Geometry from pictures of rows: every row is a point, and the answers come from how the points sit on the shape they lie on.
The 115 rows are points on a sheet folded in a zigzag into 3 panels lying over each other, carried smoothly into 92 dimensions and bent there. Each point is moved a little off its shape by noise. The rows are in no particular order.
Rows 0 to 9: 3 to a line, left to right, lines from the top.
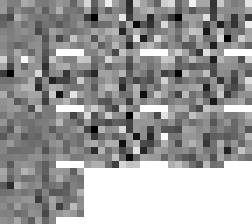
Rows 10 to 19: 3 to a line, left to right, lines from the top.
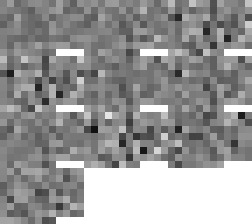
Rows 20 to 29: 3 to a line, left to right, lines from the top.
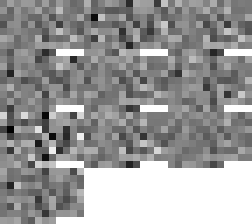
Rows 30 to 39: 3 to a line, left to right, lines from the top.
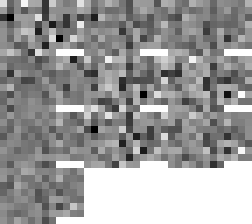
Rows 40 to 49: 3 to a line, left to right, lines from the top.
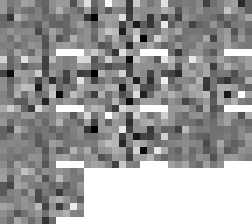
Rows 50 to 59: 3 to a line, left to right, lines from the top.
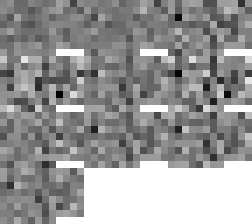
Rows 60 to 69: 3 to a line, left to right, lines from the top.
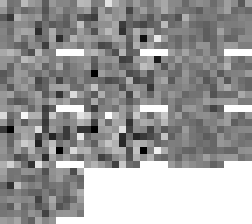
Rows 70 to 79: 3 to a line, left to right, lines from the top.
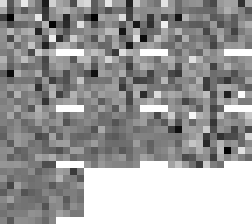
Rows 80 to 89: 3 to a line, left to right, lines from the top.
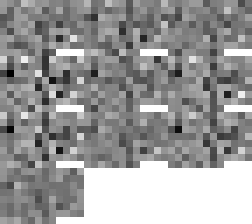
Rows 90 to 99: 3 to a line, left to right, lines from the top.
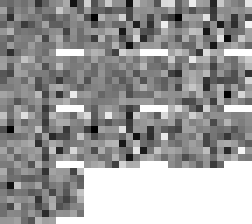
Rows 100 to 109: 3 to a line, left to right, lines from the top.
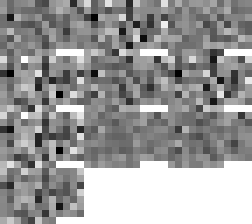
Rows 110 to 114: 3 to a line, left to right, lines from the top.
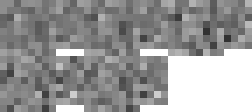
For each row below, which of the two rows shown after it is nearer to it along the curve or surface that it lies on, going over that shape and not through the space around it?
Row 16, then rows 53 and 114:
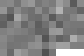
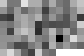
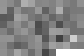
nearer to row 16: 114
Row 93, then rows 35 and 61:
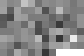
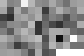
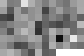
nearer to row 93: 35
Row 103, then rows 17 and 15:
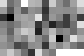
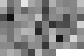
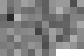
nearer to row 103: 17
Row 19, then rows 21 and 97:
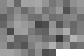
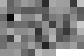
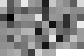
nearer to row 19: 21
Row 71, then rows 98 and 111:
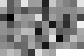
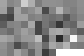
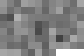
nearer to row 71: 111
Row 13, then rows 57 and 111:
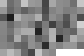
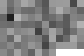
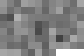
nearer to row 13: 111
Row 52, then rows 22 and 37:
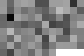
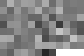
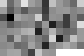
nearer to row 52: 22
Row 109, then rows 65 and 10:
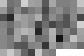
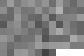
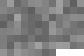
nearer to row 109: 10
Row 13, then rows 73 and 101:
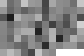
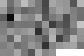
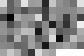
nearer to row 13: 101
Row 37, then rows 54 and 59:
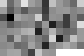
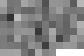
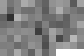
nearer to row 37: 59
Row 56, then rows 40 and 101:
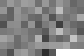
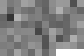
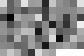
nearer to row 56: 40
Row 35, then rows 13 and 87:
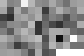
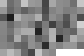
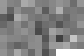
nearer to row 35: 87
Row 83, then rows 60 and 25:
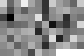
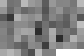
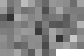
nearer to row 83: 25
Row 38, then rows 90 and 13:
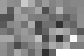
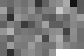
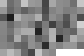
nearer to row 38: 90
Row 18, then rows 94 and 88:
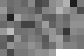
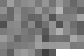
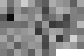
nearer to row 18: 94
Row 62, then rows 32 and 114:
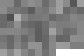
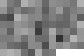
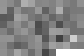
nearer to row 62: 32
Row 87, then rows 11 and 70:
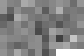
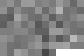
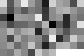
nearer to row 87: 11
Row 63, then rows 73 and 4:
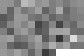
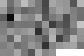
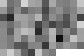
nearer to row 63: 73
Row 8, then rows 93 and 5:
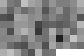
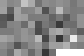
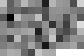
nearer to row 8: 5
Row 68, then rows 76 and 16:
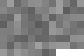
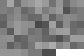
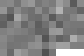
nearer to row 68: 76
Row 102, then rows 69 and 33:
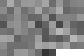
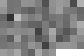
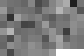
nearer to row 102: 33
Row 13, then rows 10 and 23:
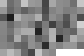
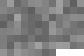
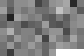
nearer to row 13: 10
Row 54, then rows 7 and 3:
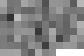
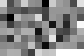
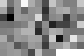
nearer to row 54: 7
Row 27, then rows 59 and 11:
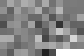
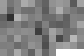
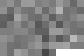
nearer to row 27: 11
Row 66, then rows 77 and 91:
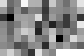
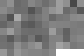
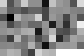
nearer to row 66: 91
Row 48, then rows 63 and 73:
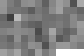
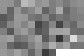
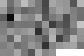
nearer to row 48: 73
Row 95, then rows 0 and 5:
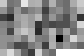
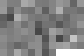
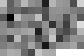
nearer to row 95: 5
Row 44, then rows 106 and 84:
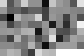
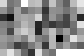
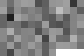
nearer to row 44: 106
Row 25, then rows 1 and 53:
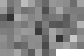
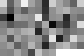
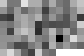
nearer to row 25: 53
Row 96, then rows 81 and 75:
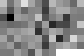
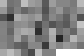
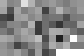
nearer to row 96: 75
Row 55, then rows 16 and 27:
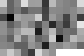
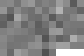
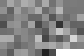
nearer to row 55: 16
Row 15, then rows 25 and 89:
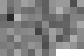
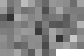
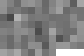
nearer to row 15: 25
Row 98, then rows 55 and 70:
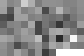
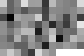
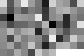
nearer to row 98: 70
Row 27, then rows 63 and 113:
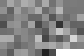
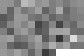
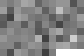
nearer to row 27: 113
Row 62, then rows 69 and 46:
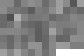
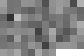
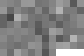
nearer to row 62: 69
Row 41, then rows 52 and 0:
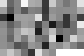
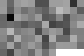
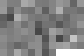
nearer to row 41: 0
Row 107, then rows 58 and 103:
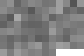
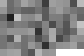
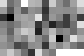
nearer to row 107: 58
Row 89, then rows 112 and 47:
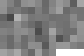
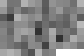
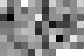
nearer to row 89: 112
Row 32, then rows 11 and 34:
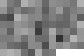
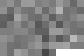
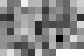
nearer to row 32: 34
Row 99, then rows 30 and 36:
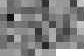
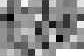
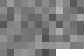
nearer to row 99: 30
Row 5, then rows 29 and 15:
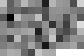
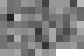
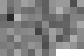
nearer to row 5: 29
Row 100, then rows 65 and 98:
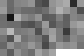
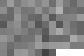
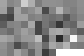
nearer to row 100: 65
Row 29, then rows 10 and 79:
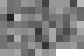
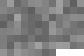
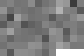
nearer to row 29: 10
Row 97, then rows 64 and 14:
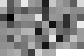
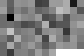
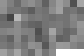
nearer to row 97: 14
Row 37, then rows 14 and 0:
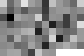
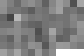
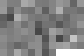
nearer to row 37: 0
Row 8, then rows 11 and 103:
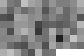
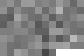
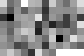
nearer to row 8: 103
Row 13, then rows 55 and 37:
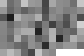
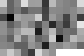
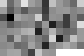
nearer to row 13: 55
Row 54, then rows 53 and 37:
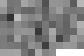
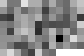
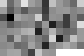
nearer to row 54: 53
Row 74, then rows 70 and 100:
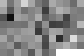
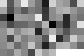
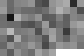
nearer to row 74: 70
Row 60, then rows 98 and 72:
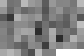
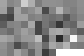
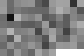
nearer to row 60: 72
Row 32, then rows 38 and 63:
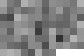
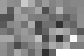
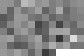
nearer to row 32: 63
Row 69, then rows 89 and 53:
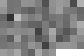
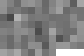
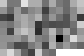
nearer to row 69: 89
